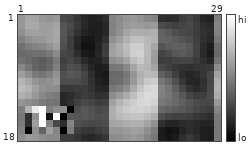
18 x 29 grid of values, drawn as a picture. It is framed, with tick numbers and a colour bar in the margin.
Stripes running up and down repeat 2 times from left to right. Values change most from cell to cell in the bottom left. An odd patch, rougher than its surroundings, sits in the bottom left.
